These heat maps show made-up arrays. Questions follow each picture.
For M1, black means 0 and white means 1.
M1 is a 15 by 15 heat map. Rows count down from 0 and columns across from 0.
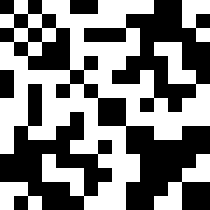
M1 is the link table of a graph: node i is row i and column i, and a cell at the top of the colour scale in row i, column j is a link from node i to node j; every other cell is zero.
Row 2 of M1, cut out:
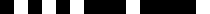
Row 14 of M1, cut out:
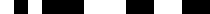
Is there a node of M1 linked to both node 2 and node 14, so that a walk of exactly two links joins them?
no
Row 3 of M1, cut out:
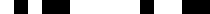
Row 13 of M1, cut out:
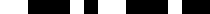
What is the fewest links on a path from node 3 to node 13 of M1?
2
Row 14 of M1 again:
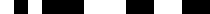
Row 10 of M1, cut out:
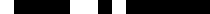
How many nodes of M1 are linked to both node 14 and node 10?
3
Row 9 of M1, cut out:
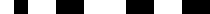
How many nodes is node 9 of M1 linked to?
8
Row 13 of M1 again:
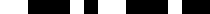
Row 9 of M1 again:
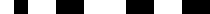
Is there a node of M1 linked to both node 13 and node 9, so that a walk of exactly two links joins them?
yes
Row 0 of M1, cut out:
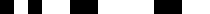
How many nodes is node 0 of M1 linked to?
9
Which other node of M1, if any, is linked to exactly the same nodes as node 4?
node 13
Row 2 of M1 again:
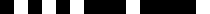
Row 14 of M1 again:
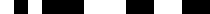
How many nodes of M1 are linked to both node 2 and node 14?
0
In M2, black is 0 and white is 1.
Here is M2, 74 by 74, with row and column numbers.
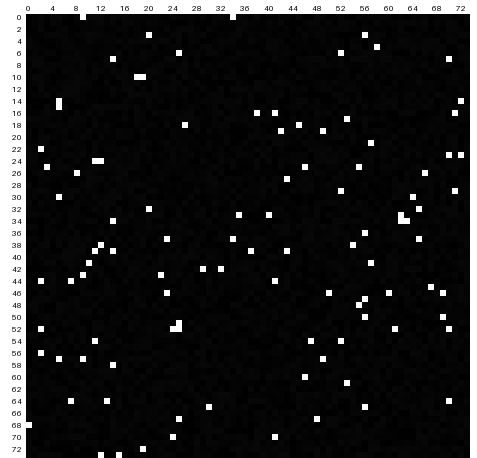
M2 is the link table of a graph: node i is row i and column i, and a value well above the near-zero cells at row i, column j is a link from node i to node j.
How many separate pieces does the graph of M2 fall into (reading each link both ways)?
6
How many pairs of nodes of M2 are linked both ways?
1
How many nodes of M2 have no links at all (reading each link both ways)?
5
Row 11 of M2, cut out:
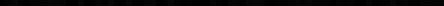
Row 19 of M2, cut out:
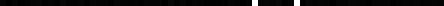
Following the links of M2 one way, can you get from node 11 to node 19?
no
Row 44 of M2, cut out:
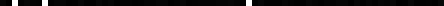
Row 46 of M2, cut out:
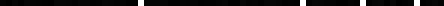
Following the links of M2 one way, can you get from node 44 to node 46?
yes
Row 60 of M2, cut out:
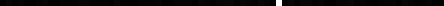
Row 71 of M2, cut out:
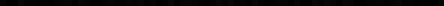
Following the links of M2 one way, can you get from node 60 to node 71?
yes
